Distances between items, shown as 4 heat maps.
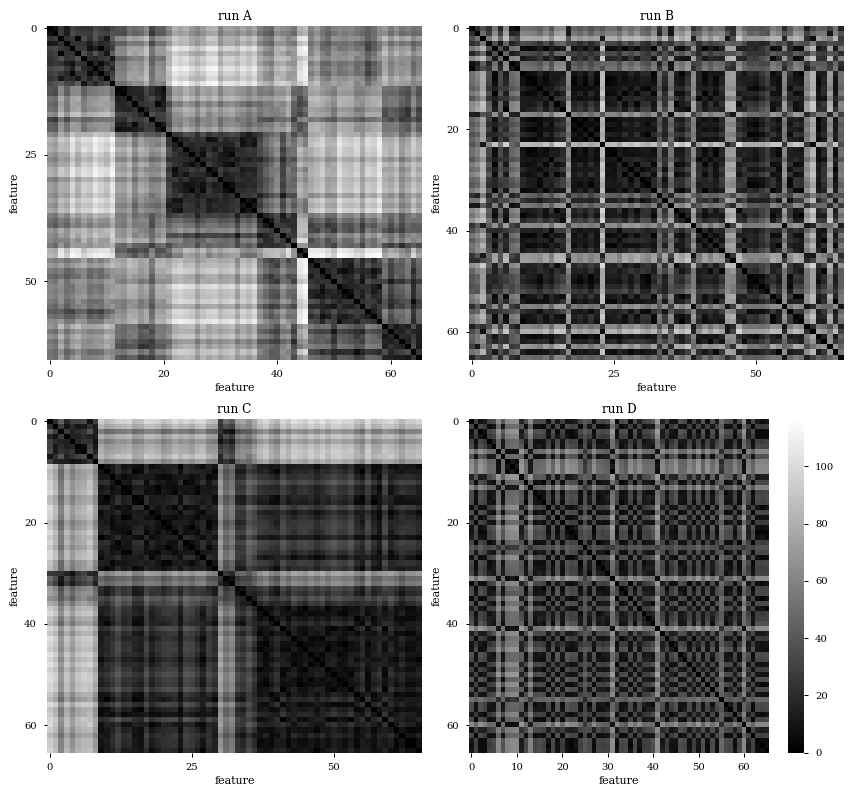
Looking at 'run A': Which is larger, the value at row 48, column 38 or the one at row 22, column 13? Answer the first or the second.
the second
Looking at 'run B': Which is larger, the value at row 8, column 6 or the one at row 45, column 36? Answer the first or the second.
the second
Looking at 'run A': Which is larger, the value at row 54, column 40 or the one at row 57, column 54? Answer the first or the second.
the first
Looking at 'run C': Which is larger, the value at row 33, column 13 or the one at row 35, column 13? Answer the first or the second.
the second
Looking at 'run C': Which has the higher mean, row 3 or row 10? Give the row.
3
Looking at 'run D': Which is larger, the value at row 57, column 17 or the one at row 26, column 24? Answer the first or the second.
the first
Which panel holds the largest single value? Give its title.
run A
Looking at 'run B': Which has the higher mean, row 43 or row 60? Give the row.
60
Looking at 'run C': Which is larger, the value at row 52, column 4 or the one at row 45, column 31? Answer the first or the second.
the first
